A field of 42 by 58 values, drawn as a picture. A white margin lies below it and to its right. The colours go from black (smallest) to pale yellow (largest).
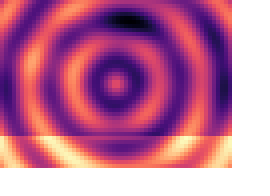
Rings: centred on the centre. Seam: horizontal, 80% of the way down, the bottom part higher. Lone odd cells: none.
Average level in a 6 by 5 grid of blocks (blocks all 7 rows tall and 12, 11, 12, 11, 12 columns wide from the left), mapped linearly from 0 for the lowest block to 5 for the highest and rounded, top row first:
23012 / 22111 / 23011 / 22021 / 32213 / 45245
